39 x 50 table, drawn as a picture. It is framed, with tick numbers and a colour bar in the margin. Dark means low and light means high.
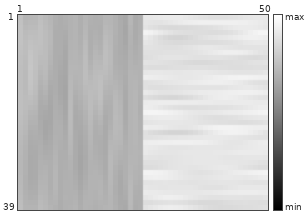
It is made of 1 by 2 panels. Panel 1,1: high, streaked downward, faint in contrast. Panel 1,2: very high, streaked across, faint in contrast.
